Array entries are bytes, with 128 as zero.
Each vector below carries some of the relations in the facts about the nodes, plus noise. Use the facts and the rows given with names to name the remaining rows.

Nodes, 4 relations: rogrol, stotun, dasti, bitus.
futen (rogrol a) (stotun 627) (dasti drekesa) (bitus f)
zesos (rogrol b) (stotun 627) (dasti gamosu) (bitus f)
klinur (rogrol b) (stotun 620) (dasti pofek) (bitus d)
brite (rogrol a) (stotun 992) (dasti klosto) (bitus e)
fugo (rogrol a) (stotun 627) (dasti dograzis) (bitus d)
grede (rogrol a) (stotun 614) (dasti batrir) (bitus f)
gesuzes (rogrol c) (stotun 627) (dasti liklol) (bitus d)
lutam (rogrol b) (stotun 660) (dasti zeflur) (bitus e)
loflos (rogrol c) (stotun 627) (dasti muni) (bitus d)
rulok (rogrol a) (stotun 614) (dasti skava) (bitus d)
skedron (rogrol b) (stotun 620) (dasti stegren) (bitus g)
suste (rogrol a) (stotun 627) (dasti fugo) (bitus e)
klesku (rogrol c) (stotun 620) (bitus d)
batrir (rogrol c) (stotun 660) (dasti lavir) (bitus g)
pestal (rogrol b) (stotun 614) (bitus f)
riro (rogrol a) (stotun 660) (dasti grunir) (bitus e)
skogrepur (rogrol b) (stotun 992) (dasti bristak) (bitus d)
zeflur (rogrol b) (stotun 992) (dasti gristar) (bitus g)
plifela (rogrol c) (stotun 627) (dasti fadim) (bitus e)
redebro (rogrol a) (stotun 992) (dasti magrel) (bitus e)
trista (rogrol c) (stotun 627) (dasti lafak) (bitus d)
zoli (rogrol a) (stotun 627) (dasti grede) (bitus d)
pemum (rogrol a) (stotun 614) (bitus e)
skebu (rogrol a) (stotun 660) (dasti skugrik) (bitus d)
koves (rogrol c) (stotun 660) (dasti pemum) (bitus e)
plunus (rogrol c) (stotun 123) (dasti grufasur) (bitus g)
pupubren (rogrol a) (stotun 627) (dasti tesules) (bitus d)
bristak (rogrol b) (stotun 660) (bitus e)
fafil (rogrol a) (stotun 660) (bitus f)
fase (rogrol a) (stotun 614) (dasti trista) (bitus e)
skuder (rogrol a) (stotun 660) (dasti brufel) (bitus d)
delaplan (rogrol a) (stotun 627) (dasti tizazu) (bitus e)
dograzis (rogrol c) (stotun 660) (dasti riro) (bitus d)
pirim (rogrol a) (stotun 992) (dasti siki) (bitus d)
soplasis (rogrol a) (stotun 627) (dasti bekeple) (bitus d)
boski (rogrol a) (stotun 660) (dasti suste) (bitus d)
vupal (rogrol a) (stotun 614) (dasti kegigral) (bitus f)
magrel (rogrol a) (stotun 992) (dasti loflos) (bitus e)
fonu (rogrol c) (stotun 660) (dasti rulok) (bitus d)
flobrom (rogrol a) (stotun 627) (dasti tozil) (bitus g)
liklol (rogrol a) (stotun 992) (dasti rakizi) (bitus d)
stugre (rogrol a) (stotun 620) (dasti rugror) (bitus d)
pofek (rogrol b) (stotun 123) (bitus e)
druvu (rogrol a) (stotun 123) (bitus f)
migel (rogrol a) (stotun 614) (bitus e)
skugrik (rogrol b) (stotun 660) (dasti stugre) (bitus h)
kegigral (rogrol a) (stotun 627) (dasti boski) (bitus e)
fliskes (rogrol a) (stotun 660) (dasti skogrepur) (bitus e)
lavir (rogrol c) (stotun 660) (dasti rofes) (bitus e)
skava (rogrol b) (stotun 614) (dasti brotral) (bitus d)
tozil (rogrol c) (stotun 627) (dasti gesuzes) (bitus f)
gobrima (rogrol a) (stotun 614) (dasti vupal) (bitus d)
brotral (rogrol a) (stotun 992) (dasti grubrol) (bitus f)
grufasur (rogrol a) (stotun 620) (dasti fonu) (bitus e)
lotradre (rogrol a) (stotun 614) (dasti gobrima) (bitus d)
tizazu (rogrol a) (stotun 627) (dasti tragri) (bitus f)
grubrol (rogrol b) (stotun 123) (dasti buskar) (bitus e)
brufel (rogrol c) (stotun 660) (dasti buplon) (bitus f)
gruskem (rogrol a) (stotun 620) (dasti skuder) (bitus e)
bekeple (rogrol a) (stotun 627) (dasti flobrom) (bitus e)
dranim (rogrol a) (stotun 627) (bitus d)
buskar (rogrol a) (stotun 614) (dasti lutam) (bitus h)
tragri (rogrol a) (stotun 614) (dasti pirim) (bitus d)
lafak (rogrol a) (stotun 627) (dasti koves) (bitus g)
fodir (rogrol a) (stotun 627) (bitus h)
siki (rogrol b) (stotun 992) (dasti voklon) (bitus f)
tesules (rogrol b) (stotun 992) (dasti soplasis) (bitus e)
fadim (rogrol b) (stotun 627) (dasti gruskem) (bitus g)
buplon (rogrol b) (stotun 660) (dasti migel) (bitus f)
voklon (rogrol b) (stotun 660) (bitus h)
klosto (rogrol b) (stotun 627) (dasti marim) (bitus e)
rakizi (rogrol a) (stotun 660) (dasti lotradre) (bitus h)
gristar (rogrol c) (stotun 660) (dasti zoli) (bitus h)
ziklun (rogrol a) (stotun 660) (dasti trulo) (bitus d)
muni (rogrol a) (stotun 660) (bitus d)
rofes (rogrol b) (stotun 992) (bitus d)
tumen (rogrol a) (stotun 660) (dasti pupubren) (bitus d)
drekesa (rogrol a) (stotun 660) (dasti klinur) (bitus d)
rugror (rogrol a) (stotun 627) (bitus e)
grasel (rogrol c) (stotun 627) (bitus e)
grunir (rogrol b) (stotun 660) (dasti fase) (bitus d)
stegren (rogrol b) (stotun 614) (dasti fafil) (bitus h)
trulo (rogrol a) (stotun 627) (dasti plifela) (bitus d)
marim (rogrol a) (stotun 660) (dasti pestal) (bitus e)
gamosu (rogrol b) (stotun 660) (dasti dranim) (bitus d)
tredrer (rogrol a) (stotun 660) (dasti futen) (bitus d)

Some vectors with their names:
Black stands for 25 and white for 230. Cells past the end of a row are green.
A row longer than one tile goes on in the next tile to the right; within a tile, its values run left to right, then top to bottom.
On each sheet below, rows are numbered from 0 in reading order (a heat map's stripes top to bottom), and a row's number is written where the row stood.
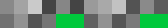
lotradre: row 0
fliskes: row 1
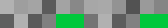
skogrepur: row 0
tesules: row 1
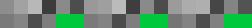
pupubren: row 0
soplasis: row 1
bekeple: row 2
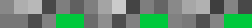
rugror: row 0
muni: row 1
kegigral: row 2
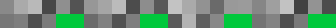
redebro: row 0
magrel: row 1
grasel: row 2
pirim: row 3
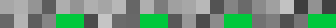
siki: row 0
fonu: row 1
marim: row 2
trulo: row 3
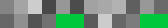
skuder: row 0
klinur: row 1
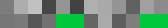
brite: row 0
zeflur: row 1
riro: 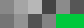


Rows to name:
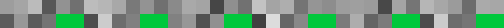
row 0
buskar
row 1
skedron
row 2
vupal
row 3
klesku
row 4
trista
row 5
gristar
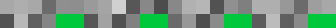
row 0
bristak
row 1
stugre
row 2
fafil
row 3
pestal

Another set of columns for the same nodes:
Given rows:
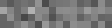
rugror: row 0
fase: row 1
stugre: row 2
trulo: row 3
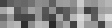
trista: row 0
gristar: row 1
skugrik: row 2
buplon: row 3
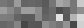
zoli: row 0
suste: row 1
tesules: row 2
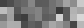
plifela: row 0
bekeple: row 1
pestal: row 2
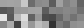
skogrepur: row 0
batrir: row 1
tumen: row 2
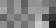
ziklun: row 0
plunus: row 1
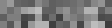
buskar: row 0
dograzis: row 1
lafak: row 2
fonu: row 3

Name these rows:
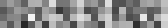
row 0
grede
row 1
grubrol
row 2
zesos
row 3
stegren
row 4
tozil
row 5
lutam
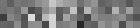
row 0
fodir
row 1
klinur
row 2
druvu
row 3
riro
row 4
migel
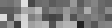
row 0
klosto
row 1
klesku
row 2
brufel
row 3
grufasur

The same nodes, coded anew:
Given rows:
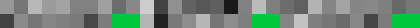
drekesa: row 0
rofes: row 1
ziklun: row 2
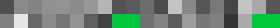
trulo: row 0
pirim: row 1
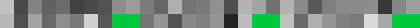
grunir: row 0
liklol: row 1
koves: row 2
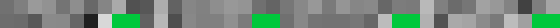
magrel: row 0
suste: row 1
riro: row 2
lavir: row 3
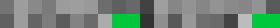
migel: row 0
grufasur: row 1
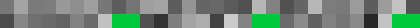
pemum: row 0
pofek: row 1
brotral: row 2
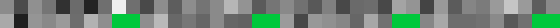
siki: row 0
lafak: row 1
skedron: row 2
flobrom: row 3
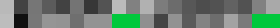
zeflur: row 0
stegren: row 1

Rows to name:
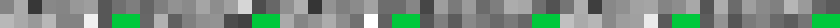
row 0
plifela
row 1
zoli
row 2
grasel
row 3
delaplan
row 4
tozil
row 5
rugror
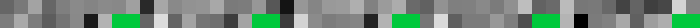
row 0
rakizi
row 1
gruskem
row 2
druvu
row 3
fugo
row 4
tesules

